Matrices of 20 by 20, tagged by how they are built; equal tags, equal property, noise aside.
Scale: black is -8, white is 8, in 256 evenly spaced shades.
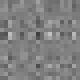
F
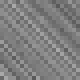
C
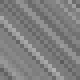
C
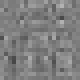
F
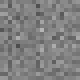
F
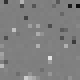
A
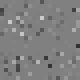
A
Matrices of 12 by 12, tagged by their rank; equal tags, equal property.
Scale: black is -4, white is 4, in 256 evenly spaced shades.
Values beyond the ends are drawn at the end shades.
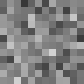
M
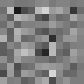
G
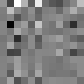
G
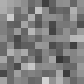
M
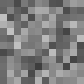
M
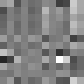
G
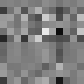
G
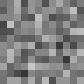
M
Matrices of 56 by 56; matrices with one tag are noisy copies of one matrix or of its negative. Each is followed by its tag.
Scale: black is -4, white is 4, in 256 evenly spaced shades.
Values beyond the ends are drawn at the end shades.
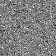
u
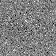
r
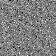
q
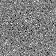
r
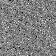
q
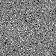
r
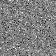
q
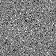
r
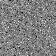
q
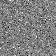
q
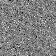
q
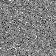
q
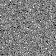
u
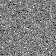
u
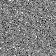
q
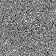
r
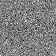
r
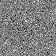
r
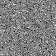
u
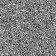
u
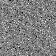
q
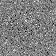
r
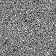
r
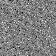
q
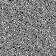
q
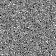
u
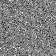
q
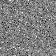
q
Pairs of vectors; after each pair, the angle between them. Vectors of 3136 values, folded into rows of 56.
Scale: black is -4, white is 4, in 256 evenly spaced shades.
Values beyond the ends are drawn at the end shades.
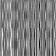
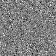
orthogonal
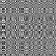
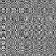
nearly opposite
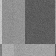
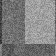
nearly opposite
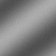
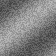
nearly parallel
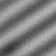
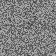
orthogonal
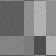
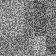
partly opposed
